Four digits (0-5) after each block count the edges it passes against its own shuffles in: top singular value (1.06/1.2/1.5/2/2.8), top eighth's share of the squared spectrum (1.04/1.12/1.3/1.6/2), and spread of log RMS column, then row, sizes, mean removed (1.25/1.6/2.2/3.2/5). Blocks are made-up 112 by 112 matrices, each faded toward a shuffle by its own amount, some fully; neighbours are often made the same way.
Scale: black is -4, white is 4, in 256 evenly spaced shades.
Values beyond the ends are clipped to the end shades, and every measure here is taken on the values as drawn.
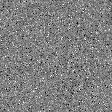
2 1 0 0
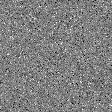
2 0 0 0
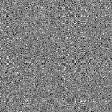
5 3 2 2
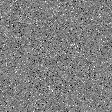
0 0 0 0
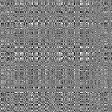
5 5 4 4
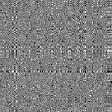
5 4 3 3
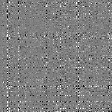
3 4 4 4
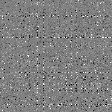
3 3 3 3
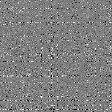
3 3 3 3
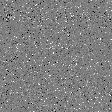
0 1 0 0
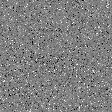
1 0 0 0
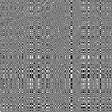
5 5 4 4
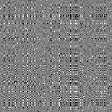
5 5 3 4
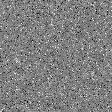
2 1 0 0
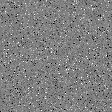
0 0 0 0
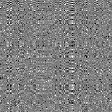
5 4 3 3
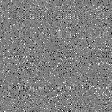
4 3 2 2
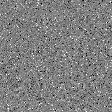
3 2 0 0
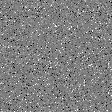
1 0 0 0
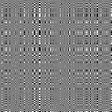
5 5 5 4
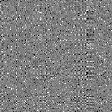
5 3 3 2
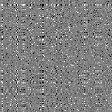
5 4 3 2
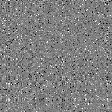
4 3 2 1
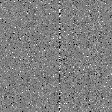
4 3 2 0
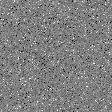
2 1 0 0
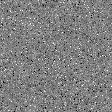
2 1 1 0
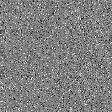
3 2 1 0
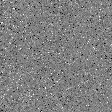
1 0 0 0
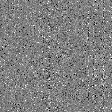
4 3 2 1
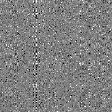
4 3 3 1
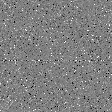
2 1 0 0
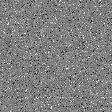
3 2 0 1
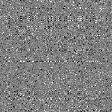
4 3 2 3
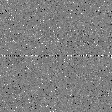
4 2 0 1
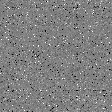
3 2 0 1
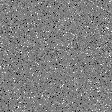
1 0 0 0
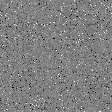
2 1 0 0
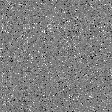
3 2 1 1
